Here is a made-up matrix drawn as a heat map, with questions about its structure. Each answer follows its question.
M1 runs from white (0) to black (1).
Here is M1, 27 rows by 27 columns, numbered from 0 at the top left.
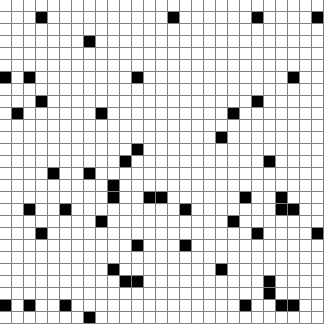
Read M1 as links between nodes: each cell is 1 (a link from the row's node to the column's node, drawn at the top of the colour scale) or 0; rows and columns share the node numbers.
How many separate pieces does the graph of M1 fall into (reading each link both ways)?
1
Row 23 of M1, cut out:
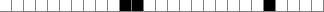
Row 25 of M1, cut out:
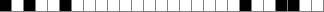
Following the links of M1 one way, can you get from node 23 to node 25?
no
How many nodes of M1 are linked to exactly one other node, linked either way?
1
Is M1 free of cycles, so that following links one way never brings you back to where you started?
yes
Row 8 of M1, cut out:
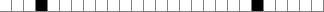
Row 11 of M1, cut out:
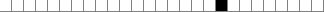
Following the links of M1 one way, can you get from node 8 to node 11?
no
